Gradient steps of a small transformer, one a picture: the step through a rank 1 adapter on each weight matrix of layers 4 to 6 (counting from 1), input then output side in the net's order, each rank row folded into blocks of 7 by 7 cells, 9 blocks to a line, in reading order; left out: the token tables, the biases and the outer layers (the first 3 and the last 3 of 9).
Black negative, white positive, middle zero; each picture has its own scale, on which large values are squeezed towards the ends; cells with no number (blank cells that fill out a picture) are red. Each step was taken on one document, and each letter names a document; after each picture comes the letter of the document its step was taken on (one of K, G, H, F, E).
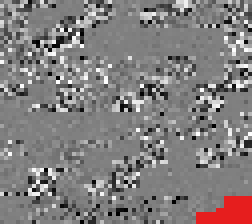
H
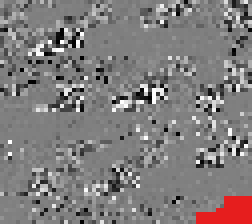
H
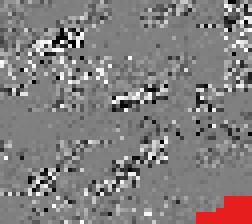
H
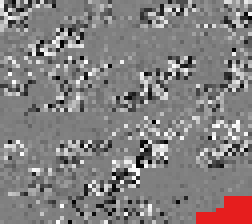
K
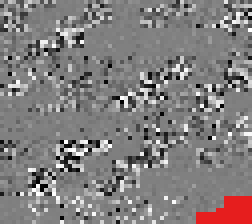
K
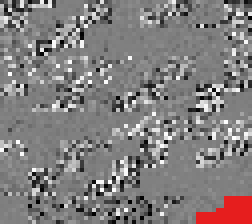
K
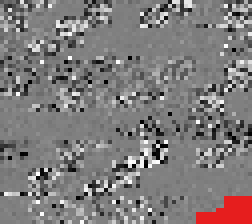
K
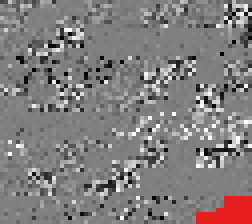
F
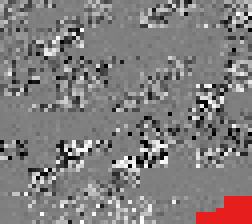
K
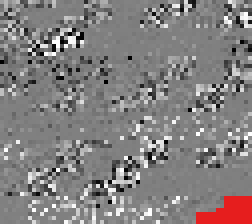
H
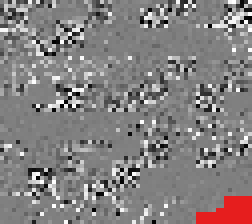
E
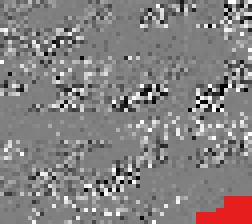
E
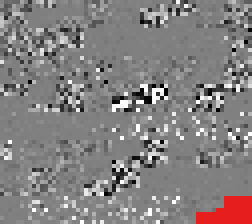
H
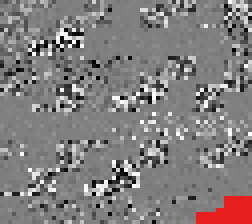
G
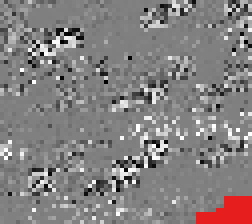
H
